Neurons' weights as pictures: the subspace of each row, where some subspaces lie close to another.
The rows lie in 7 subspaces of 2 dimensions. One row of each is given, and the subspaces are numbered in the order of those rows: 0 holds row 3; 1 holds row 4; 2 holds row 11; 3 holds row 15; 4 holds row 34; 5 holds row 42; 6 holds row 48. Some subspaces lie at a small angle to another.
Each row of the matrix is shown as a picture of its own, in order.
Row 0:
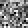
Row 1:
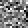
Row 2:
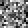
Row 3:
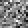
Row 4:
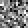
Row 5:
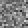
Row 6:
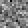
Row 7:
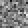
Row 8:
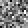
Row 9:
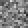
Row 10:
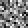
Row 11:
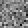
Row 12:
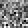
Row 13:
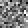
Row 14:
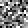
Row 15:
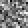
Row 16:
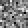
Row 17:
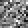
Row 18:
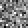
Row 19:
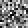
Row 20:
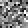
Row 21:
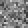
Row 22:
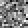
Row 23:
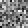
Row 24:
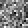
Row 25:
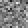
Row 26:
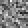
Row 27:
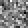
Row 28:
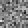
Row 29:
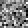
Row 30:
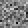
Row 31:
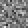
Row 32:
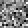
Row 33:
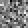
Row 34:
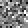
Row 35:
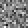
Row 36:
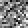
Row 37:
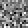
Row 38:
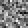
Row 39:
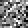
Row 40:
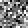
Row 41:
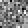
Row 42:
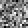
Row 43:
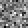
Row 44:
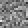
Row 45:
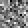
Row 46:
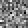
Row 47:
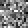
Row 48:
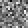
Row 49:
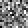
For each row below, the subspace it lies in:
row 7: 2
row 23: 0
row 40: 0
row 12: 1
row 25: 6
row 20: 4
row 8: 4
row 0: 1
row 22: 2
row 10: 1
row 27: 5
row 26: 3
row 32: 2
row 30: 6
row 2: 5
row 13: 4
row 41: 0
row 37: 1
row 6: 3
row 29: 2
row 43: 5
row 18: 5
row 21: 5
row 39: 0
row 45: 1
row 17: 0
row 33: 1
